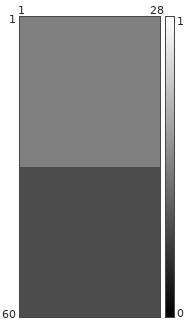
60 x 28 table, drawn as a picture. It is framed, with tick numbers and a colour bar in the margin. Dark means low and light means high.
It is made of 2 by 1 panels. Panel 1,1: middling, flat. Panel 2,1: low, flat.
